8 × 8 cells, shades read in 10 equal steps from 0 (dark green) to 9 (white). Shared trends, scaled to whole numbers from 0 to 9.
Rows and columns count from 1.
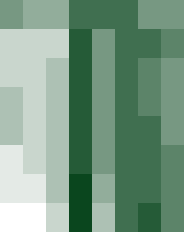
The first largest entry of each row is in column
2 1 1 2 2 1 1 1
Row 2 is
7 7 7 1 4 2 2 3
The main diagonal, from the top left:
4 7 6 1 4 2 2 3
